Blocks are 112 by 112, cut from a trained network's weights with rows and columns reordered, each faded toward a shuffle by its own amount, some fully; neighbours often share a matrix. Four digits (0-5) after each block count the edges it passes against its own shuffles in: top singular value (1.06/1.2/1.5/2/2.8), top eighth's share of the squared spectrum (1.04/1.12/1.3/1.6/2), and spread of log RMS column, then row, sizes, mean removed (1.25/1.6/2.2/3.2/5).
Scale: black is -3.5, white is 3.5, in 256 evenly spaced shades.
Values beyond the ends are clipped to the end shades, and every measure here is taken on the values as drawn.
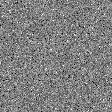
1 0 0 0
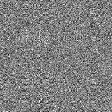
4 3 1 2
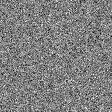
0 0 0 0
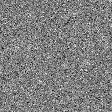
2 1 0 0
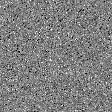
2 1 0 0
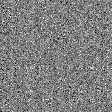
3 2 0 1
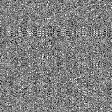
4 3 1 2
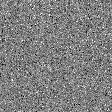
1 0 0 0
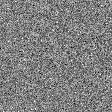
0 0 0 0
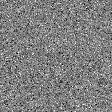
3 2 0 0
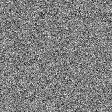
3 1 0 0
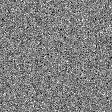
2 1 0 0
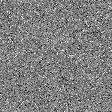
0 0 0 0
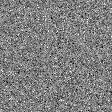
0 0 0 0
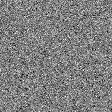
3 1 0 0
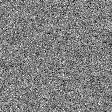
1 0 0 0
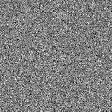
3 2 0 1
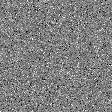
0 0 0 0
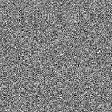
4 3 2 2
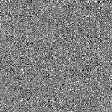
4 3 2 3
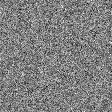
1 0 0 0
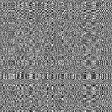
5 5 3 4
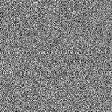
4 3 1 2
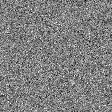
1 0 0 0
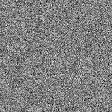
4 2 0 0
